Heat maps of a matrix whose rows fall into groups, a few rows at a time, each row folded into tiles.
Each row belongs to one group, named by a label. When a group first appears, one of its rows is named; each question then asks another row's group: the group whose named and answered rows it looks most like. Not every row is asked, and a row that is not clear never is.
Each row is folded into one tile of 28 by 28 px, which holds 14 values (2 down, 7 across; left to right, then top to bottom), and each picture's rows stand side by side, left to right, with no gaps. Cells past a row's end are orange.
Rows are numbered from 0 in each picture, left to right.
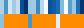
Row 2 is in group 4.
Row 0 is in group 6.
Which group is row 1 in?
6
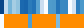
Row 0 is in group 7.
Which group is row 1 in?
6
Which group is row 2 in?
6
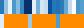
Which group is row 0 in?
4
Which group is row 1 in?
7
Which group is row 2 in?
6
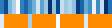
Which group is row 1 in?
4
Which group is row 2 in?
7
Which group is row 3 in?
4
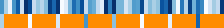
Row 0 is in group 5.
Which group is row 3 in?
6
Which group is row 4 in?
7
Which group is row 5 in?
7
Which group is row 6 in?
4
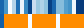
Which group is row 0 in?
5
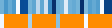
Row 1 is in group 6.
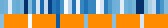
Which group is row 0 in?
5
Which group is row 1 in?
4
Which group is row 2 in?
5
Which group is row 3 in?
6
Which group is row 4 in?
5
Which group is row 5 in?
7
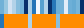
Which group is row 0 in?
5
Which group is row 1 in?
4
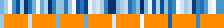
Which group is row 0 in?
5
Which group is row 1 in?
4
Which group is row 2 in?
6
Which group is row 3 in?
7
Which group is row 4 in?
7
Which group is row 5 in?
4
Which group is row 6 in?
5
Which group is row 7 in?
6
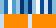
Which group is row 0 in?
4
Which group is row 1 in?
4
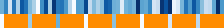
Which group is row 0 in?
4
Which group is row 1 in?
5
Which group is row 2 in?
6
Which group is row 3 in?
7
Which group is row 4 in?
5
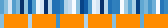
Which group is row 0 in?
4
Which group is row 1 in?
5
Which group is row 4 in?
5
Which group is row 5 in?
6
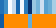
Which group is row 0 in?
5
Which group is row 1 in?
7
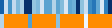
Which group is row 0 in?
7
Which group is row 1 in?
7
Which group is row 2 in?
4
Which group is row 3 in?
6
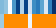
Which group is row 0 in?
5
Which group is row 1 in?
6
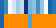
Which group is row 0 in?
5
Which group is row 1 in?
6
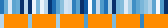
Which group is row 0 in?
4
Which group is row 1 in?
7
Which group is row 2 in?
5
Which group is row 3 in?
7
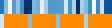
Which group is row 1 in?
7
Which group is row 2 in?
4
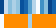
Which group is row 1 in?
4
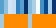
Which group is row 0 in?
5
